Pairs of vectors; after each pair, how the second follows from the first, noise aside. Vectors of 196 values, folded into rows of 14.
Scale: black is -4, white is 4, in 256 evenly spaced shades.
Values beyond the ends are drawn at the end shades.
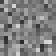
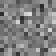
wrapped around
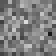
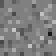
partly zeroed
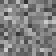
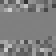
partly zeroed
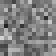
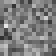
negated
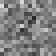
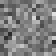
wrapped around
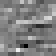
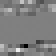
partly zeroed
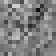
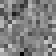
wrapped around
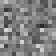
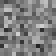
negated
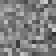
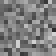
negated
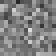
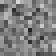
negated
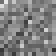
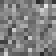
wrapped around
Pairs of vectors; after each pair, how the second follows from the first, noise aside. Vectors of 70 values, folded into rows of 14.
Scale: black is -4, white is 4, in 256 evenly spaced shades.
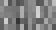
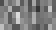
reversed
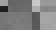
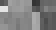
negated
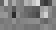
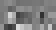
reversed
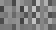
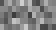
shuffled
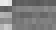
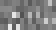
shuffled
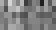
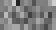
shuffled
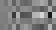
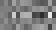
negated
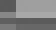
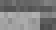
reversed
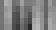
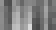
negated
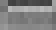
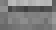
negated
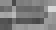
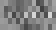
shuffled
